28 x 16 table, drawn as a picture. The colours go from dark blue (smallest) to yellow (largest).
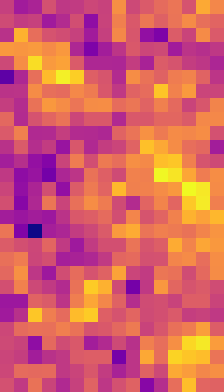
Stripes: none. Histogram: bell-shaped. Ninth with the highest average: middle right. Average level on the scale: 60%. Ninth with the lowest average: middle left.
